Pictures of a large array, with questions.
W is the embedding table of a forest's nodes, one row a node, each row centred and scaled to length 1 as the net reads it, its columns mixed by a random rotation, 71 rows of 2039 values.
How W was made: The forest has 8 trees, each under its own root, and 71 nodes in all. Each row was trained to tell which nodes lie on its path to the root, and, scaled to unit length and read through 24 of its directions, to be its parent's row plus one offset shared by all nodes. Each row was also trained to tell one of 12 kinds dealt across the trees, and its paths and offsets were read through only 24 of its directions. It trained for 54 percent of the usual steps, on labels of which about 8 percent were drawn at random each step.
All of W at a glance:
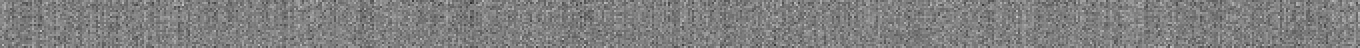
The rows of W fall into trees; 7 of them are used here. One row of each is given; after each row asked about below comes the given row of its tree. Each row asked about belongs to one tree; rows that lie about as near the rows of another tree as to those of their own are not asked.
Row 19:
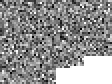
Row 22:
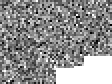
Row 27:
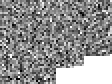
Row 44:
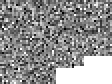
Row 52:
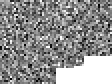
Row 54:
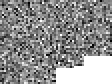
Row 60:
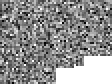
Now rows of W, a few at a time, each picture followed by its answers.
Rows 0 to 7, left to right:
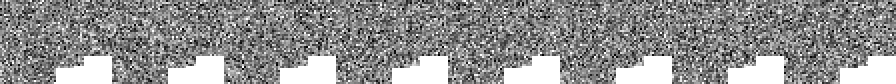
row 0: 60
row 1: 52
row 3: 27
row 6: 52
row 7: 44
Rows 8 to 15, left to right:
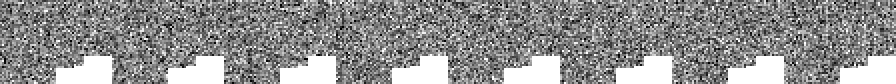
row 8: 27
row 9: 44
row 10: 60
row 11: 54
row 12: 19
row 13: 54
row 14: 60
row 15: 27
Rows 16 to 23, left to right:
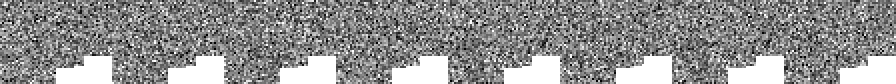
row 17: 27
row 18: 60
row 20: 22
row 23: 60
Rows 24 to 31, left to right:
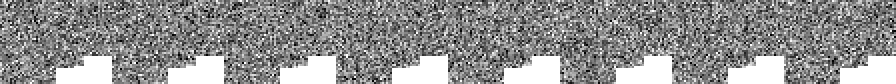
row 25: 27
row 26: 27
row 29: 60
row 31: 52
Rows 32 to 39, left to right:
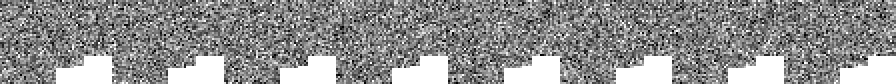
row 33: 27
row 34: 54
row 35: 54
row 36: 60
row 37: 27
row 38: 60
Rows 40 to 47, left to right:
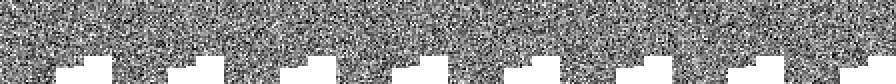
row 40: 44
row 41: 54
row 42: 60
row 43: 19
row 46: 19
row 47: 54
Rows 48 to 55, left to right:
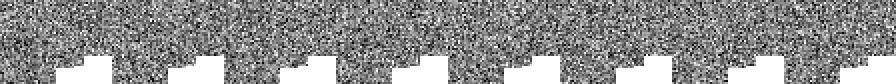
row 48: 60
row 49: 27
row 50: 44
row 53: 54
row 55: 44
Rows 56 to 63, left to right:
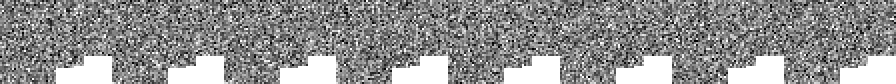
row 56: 52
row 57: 44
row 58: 44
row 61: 27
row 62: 22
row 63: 27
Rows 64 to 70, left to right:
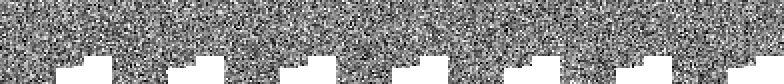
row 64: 54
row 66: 22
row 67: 22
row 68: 44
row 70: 60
